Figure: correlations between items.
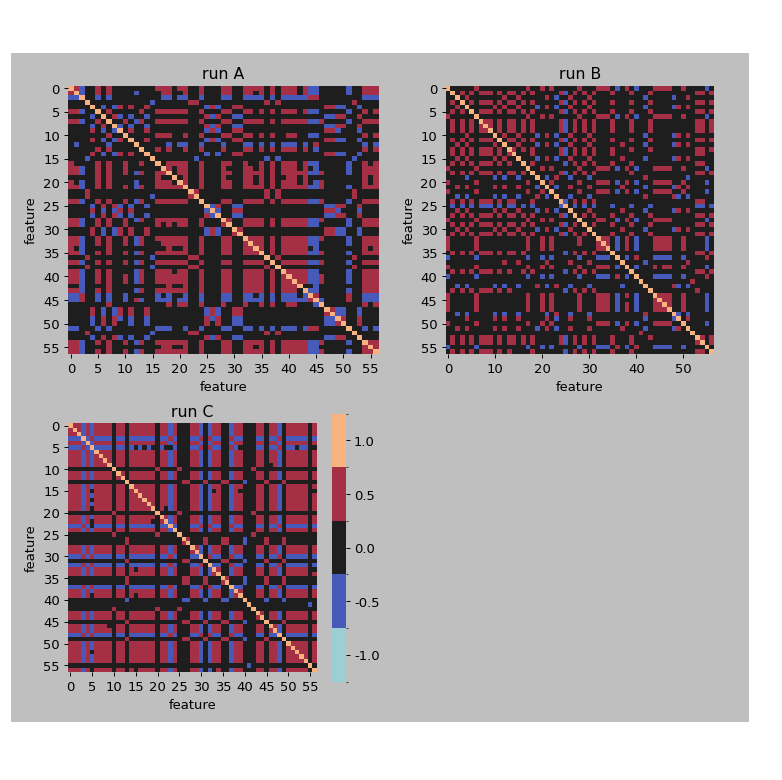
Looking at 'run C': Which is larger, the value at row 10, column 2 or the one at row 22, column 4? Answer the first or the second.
the second
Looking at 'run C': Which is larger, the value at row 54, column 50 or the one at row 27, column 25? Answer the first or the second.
the first
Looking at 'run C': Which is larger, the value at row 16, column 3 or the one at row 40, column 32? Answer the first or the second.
the second
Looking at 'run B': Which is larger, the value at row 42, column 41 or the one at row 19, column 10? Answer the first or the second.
the first
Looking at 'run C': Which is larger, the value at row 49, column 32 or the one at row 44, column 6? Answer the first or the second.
the second
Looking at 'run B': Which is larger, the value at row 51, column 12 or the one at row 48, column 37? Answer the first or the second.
the first
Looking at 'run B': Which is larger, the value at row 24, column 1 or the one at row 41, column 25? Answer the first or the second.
the first
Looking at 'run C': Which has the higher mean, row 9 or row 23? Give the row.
9
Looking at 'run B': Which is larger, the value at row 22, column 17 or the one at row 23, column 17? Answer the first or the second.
the first
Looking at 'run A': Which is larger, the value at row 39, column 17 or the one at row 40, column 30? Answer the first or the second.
the first
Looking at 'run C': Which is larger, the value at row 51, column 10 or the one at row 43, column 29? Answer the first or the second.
the second
